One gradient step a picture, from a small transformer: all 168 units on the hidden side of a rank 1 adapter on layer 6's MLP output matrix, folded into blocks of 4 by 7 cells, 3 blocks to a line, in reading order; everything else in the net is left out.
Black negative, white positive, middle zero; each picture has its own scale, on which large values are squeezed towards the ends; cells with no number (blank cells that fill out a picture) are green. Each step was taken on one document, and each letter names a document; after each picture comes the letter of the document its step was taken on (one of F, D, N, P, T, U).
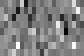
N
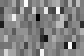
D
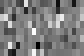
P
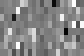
N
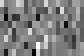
D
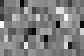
D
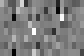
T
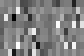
N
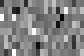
T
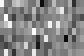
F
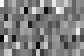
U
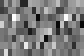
D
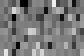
T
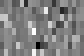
U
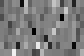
T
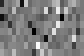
T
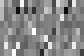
T
